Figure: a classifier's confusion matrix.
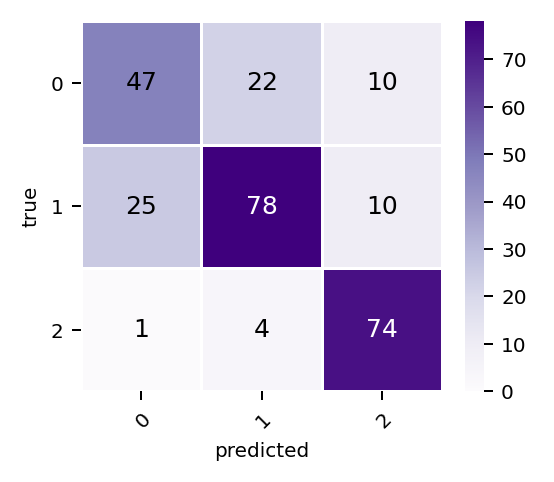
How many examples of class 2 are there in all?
79
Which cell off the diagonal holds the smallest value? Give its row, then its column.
2, 0
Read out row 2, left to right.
1 4 74
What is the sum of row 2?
79
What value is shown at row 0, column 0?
47
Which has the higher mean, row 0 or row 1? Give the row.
1
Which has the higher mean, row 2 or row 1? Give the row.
1
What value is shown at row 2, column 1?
4
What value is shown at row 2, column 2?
74
